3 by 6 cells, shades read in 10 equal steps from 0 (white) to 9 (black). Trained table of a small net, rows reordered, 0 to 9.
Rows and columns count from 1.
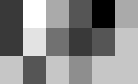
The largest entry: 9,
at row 1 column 5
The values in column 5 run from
2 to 9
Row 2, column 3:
5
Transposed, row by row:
7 7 2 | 0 1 6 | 3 5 2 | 6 7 4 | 9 6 2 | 3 2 2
